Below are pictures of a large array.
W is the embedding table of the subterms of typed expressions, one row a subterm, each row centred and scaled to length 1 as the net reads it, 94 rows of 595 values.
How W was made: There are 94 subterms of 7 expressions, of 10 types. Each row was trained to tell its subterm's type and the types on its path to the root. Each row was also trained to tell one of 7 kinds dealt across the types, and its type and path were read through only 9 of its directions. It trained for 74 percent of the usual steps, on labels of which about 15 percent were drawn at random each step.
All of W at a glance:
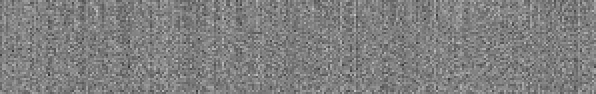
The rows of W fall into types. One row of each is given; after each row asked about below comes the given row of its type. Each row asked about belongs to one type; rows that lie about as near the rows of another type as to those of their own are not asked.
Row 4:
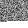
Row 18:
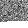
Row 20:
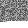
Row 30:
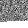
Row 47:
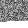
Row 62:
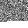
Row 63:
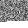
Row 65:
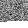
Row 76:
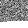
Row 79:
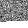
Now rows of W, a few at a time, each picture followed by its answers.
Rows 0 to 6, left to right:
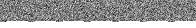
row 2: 20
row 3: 65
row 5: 20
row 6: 63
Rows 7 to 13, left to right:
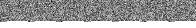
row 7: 62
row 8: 62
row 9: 18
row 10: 18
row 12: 63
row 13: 4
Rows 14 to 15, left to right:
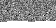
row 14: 30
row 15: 4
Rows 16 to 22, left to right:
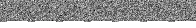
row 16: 20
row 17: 18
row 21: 4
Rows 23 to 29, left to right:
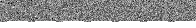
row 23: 47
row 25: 63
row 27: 62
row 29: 20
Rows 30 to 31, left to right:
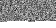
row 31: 4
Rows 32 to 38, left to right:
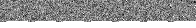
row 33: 47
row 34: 79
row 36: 65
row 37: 30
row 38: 79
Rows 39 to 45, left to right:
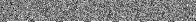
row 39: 30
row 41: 65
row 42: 63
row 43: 63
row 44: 47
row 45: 65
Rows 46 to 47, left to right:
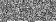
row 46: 63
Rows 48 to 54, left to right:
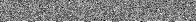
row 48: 79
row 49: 18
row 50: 65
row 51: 20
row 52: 18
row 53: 63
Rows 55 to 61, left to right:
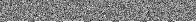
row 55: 30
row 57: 47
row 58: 79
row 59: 4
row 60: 18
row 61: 20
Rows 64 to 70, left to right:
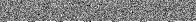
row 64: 47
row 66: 65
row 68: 20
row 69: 20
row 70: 63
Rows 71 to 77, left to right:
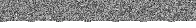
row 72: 63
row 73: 79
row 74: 4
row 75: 4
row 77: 47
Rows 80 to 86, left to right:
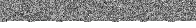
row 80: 47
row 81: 18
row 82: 18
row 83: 79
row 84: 47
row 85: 79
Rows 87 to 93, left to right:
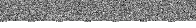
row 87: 76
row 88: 18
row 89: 20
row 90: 4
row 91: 4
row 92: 76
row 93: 47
